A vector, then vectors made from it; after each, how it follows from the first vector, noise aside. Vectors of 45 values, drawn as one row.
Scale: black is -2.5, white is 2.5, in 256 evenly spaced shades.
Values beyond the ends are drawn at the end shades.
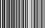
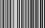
reversed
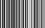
copied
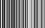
copied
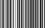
reversed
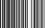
copied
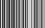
copied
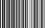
copied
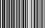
copied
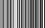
reversed
